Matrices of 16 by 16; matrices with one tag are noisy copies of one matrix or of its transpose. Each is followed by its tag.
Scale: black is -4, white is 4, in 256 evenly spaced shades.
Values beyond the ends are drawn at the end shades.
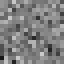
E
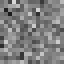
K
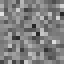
E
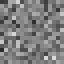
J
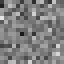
J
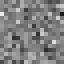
E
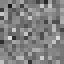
K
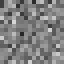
J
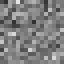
J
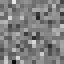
E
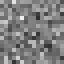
E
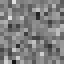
E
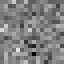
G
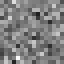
E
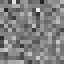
K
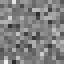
E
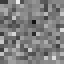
J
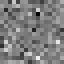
K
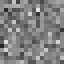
K
